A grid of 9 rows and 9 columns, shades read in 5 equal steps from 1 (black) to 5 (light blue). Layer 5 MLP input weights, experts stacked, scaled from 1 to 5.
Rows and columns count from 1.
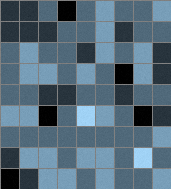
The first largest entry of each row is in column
6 6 2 2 1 5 9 8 3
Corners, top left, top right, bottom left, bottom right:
2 4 1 4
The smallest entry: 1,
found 5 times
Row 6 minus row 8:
2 0 -3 0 1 0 0 -4 -1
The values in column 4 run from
1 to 4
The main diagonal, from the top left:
2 2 3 3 3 4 3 5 4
